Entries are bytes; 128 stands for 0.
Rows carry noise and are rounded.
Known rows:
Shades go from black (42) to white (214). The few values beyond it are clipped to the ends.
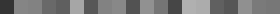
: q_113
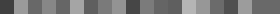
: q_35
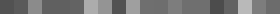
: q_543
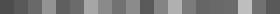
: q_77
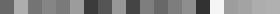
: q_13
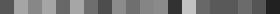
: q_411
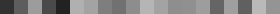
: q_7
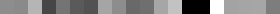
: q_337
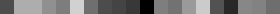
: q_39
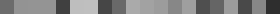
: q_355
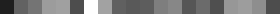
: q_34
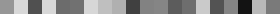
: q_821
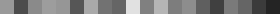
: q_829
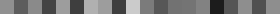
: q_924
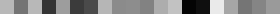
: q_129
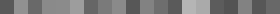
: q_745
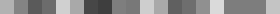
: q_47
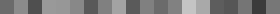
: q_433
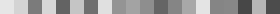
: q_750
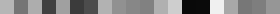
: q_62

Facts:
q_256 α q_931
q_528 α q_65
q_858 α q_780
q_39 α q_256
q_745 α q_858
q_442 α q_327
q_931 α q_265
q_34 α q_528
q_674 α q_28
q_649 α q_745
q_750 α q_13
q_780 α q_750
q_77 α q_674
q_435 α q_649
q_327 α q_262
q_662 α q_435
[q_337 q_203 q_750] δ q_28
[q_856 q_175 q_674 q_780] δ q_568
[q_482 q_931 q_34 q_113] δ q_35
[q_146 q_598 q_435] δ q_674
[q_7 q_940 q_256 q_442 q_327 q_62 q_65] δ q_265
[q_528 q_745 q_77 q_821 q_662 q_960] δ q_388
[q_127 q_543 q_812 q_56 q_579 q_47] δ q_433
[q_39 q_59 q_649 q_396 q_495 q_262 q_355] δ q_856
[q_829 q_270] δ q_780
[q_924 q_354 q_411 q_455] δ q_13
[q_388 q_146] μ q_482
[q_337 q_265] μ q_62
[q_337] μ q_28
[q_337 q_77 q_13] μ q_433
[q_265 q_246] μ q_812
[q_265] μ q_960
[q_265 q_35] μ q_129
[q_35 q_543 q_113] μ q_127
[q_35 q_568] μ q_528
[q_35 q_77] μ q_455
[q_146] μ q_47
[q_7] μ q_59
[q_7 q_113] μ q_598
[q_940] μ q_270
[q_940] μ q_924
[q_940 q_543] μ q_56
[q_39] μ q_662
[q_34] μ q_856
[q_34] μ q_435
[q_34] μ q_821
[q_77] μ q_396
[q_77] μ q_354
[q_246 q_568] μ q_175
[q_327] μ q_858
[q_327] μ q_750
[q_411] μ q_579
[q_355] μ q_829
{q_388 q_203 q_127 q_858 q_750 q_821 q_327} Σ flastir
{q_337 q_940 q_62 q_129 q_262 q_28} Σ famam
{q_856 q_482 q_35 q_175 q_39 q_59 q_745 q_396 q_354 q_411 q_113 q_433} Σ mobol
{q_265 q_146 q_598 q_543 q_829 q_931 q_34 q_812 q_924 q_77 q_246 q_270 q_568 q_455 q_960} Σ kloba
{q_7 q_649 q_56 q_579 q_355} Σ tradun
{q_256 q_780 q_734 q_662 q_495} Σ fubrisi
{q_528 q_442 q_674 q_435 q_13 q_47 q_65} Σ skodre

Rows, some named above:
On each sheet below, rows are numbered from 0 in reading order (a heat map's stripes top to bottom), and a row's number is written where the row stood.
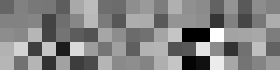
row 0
q_649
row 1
q_56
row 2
q_337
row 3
q_388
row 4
q_129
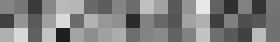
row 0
q_482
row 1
q_856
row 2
q_203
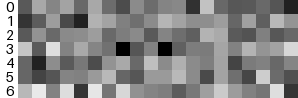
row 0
q_411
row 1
q_7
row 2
q_745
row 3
q_662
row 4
q_598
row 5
q_146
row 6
q_327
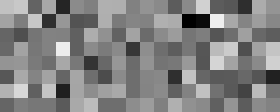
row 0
q_127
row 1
q_262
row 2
q_931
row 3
q_435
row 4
q_528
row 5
q_411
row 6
q_203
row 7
q_649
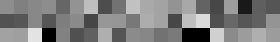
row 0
q_579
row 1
q_59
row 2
q_940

